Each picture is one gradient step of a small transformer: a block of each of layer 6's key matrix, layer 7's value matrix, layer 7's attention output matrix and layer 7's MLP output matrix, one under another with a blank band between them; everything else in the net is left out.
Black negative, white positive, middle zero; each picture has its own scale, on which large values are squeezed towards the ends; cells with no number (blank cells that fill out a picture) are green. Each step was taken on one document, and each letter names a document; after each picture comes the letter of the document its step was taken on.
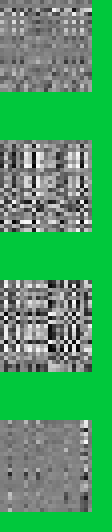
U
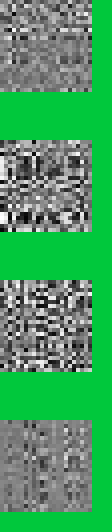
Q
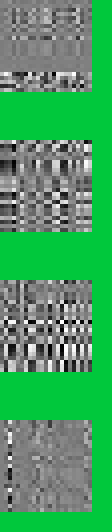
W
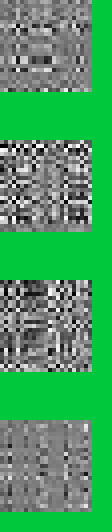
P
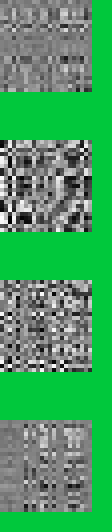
Q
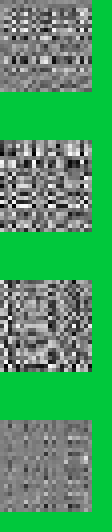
Q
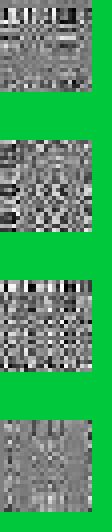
W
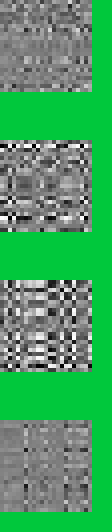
P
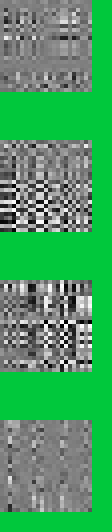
W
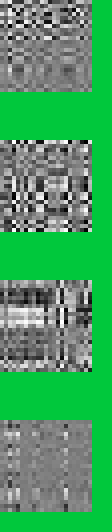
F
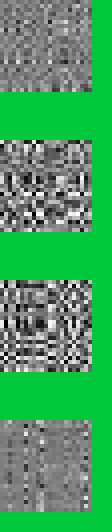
U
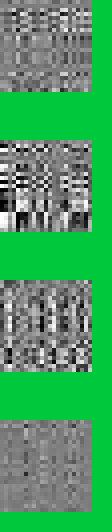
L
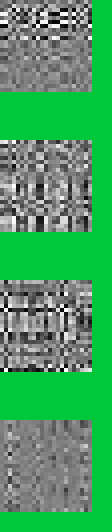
F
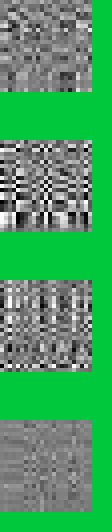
L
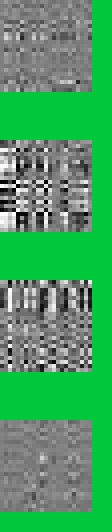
L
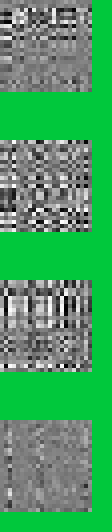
F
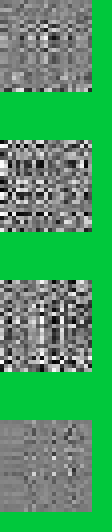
L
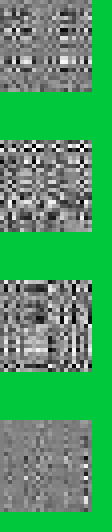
P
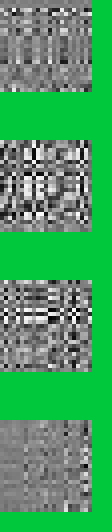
U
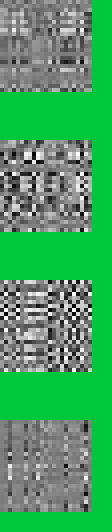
U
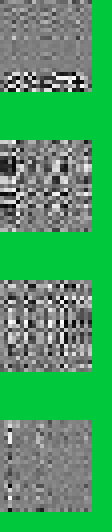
W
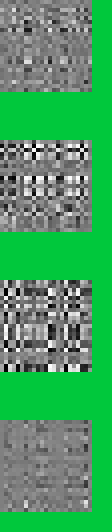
P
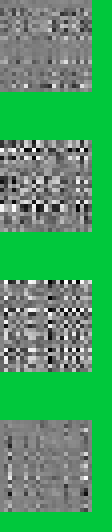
P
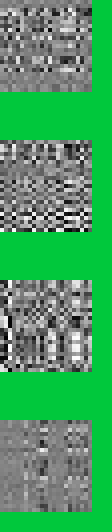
Q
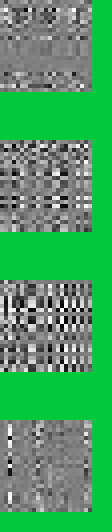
W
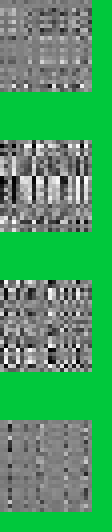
U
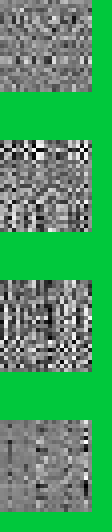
U
